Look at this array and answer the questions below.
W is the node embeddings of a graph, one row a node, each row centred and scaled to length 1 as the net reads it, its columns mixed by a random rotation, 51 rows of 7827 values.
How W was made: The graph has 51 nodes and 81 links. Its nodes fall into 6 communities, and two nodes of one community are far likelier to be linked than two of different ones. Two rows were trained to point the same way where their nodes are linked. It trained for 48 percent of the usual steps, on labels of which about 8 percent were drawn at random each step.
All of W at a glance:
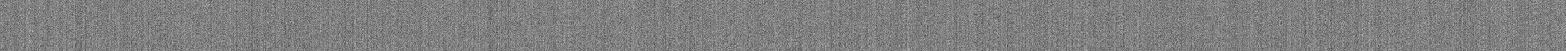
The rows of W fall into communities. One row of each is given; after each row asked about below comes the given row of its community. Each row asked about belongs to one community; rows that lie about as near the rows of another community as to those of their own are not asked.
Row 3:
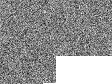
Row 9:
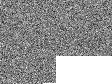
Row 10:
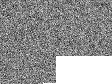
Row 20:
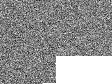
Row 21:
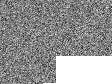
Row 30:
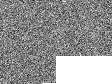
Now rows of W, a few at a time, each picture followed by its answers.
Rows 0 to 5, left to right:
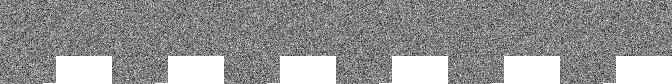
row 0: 3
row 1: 21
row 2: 10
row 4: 20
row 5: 10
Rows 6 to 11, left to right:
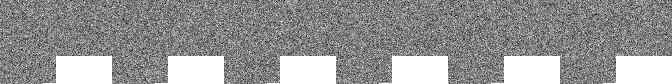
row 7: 3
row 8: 30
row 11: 10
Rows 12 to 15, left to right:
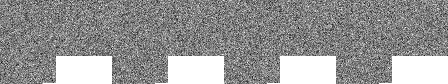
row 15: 9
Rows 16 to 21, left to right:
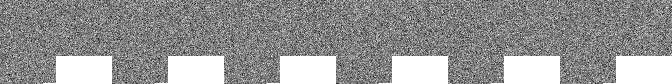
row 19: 10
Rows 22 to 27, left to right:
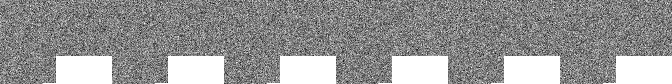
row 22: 3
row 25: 20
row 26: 21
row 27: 30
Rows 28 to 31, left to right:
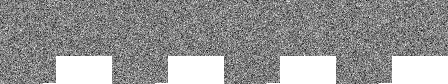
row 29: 21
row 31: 10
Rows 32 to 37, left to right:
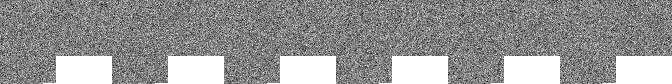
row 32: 10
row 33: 20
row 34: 21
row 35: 3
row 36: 3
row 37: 30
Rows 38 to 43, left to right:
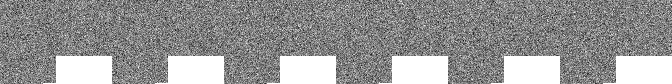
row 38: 21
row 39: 9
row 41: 30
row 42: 3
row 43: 3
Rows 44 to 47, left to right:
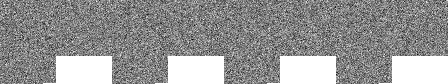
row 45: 21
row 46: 21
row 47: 3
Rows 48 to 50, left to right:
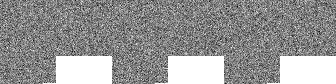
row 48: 10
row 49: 30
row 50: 10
